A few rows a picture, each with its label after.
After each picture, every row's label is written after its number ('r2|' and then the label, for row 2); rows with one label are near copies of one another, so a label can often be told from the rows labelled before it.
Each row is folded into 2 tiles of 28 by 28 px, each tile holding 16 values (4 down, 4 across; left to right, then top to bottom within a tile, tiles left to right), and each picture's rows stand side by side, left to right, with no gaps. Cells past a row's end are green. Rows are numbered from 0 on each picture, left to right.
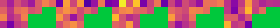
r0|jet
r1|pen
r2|pen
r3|jet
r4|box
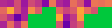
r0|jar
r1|jet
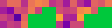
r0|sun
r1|jet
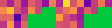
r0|jar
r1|pen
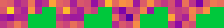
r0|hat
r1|hat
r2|sun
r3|jet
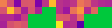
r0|hat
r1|box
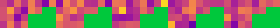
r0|jar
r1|pen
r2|hat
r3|box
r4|jet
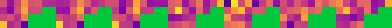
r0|box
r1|box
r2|box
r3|hat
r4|pen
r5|jet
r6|hat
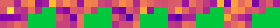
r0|hat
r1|sun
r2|sun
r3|hat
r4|pen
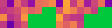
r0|jet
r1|pen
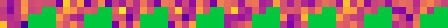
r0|box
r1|pen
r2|jar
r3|jar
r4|hat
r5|jet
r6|pen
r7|sun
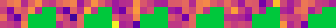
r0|sun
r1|sun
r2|box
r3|sun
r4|hat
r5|box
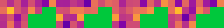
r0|jar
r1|jet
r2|jet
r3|jar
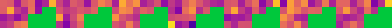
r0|hat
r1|jet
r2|pen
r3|box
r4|hat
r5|pen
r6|hat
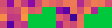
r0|jet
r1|sun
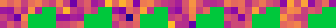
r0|sun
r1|hat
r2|sun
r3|box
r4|sun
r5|pen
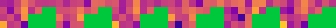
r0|box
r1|jet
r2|box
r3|jet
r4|sun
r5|box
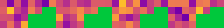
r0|jar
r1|jet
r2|pen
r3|sun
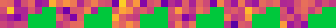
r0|hat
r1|sun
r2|pen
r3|jar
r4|jet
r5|box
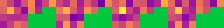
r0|hat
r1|jar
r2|hat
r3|jar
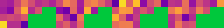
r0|box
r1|sun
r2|pen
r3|jar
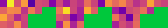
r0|pen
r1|jar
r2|sun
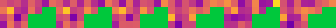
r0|jar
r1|jar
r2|jar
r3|jet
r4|hat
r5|jet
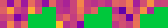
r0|jar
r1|box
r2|sun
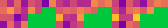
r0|jar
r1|jet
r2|jet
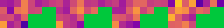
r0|box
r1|box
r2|box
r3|pen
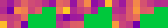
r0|box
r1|hat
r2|box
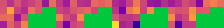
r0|jar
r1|jet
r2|box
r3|jet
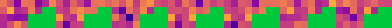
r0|hat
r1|jet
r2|sun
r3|jet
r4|jet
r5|hat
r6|sun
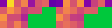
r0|pen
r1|pen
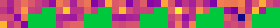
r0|box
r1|hat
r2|hat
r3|jar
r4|sun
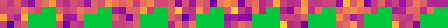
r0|jet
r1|jet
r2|sun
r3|jar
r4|hat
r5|box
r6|pen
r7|box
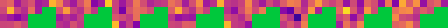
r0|hat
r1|hat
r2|box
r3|hat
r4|box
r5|sun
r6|jar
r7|pen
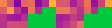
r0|hat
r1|hat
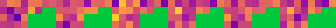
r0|sun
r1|jet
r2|pen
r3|jar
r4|jet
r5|jar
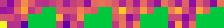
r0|box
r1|jet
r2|jar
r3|jar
